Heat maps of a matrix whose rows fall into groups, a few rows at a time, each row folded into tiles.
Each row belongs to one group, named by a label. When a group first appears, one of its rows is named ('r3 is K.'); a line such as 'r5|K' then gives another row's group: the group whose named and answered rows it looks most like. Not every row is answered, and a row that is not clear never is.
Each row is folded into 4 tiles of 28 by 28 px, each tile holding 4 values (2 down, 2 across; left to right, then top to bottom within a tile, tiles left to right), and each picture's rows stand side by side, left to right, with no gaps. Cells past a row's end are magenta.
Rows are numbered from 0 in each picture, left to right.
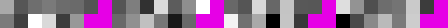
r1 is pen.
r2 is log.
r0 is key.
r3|key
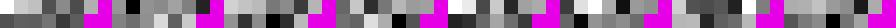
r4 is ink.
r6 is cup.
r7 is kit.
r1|key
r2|kit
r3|pen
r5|ink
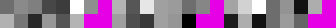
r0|cup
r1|log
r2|kit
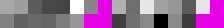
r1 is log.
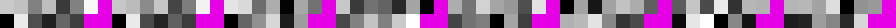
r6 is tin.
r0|tin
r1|tin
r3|key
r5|pen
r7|ink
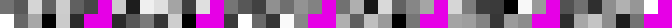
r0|log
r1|log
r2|tin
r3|pen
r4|cup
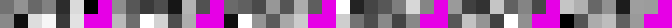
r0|key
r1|key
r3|cup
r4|tin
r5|ink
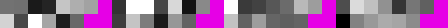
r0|pen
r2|cup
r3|ink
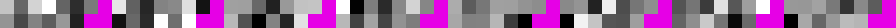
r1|key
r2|cup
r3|cup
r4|pen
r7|ink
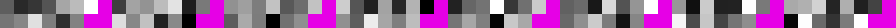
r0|pen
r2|tin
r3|key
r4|tin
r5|pen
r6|cup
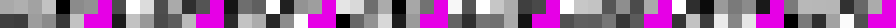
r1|kit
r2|tin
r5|kit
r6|key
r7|ink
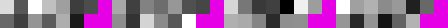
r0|log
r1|key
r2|cup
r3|kit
